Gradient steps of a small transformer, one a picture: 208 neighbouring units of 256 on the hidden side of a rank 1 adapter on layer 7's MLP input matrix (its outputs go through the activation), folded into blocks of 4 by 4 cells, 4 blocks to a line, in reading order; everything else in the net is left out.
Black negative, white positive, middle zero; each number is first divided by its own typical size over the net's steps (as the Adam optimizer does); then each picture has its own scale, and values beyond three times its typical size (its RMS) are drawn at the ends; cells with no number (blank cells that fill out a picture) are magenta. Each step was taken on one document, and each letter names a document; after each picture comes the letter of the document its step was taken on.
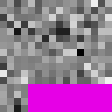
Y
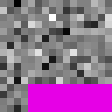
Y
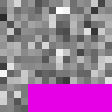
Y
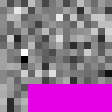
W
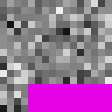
Y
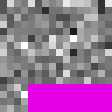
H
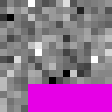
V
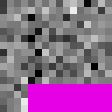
H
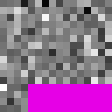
W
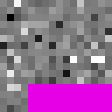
V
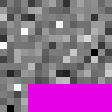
V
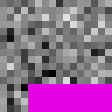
W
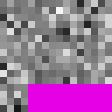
Y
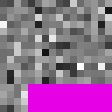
H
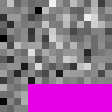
H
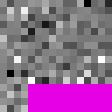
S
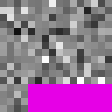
Y
